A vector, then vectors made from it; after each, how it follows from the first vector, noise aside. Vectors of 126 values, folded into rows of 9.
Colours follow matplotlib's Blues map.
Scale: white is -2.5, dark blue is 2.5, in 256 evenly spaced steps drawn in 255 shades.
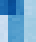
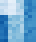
negated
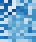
sign-scrambled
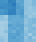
shrunk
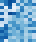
sign-scrambled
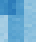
shrunk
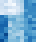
negated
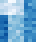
negated
